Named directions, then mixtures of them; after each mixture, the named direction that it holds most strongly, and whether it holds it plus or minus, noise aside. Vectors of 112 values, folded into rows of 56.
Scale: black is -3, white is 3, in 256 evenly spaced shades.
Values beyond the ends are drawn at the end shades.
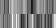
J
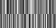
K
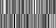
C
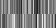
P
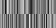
K, minus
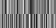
K, minus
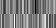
C, minus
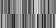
P, minus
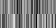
P, plus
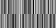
P, minus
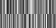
K, plus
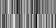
P, plus
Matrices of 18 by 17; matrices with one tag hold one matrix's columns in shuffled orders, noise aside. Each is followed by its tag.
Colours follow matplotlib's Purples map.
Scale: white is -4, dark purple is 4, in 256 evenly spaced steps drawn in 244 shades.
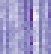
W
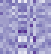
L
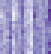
W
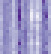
W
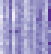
W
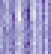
W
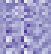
L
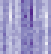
W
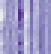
W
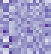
L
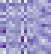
L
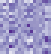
L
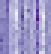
W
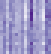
W
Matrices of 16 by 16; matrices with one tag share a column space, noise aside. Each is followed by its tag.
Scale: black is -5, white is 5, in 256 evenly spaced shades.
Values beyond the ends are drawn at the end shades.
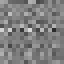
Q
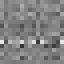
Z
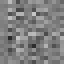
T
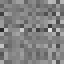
Q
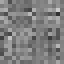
T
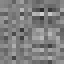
T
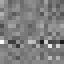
Z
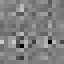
Z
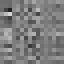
T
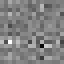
Z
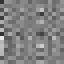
T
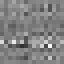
Z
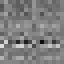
Z
